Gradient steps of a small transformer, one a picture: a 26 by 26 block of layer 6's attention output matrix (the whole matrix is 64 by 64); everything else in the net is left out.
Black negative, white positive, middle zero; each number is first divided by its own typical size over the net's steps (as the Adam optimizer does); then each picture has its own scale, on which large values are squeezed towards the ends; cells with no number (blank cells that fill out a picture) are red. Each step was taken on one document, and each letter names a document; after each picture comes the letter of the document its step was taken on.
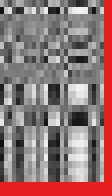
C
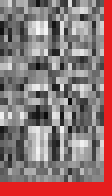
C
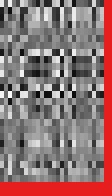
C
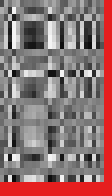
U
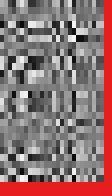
C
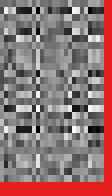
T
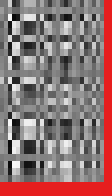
U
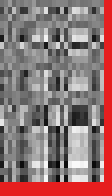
C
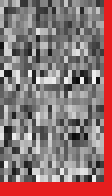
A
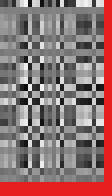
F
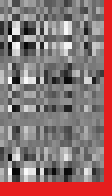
U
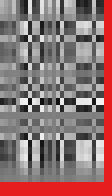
F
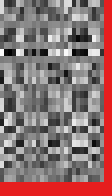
T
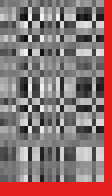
F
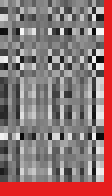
A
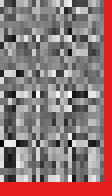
T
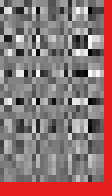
T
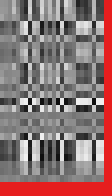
F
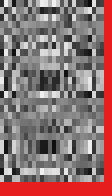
A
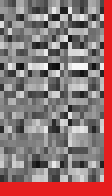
C
